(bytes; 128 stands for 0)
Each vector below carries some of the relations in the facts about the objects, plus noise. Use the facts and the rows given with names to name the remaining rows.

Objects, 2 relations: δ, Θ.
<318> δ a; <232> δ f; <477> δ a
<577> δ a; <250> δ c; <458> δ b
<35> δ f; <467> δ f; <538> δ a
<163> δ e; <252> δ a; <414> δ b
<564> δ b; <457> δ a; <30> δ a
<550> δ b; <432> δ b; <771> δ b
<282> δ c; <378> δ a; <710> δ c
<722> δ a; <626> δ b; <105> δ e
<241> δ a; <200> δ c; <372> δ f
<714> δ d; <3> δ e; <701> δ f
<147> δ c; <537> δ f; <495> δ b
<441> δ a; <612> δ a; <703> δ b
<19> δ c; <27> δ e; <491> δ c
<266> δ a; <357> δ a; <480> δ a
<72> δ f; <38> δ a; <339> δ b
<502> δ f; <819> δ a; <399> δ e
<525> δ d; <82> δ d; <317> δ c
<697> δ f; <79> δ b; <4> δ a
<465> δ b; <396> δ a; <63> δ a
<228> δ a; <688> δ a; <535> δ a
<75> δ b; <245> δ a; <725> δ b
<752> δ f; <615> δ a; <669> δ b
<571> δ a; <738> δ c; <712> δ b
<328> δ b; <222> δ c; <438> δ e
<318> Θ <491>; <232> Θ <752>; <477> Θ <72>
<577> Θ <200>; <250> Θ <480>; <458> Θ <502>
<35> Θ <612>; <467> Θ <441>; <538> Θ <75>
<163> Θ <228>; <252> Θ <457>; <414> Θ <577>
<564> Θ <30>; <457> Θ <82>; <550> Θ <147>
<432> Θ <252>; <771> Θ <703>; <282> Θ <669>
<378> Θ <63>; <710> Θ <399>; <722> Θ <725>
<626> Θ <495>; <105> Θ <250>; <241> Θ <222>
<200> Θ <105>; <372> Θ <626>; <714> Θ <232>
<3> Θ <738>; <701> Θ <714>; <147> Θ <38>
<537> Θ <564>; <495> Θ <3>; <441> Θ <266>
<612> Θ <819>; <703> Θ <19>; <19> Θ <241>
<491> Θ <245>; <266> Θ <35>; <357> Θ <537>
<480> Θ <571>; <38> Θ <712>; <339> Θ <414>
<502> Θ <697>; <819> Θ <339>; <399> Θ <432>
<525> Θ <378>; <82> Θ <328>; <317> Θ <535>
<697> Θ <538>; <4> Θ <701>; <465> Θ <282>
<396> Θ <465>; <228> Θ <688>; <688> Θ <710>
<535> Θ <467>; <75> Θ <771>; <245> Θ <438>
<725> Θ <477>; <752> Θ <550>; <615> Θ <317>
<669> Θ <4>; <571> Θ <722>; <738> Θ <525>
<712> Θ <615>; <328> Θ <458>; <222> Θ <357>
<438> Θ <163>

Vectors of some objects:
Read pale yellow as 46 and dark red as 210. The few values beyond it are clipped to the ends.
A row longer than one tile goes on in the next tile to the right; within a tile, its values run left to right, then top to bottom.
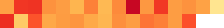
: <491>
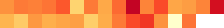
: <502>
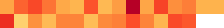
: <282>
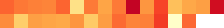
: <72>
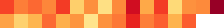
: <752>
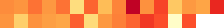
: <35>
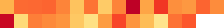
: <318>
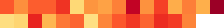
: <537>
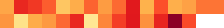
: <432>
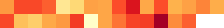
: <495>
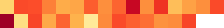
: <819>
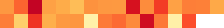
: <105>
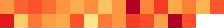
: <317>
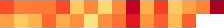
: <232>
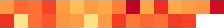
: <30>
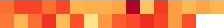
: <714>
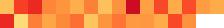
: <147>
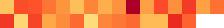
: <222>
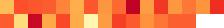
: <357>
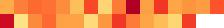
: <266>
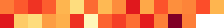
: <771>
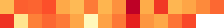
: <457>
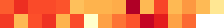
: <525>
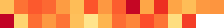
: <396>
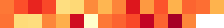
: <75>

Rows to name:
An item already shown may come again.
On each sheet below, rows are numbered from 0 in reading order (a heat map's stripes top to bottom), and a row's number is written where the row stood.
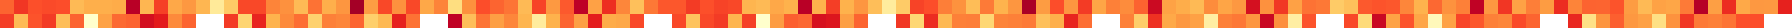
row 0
<525>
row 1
<222>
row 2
<615>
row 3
<525>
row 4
<222>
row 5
<105>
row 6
<357>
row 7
<30>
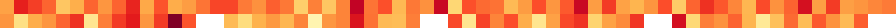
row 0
<432>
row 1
<697>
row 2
<252>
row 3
<38>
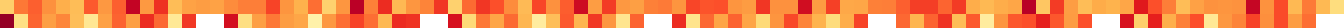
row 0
<612>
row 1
<535>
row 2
<38>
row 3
<4>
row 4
<714>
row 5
<738>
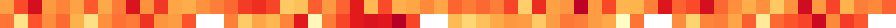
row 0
<399>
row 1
<465>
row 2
<701>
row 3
<27>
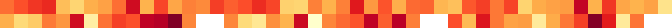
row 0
<564>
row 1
<75>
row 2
<82>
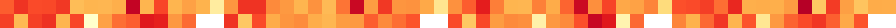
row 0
<525>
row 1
<491>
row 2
<3>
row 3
<714>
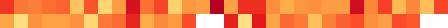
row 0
<467>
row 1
<710>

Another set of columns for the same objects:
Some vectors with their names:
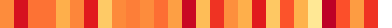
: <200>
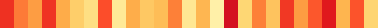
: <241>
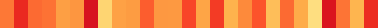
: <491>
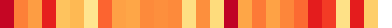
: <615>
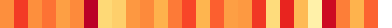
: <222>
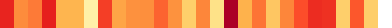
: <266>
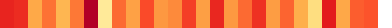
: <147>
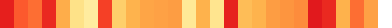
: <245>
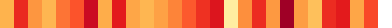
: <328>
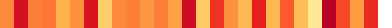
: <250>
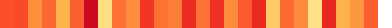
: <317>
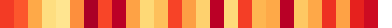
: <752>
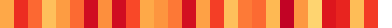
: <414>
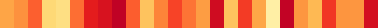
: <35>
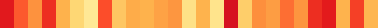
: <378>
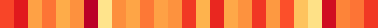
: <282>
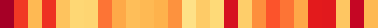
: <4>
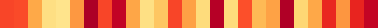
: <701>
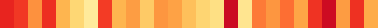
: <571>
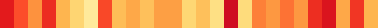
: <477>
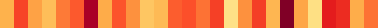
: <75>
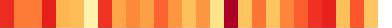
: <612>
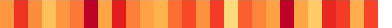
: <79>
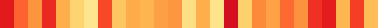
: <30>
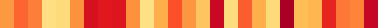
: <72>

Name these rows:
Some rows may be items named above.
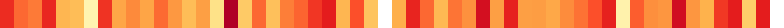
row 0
<819>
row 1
<432>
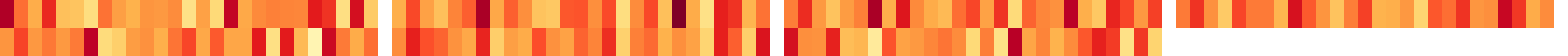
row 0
<38>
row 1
<771>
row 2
<465>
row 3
<105>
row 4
<19>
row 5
<710>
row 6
<535>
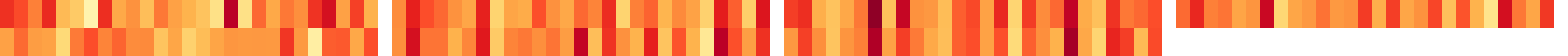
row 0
<577>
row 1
<710>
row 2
<550>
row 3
<738>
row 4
<525>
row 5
<200>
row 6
<564>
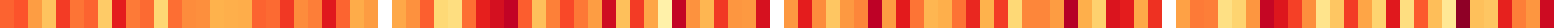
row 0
<27>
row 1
<35>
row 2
<725>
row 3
<537>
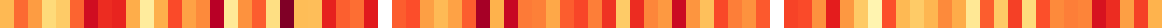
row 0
<697>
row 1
<712>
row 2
<457>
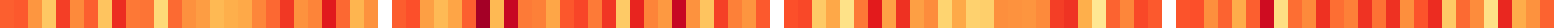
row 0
<3>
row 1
<712>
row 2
<714>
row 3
<317>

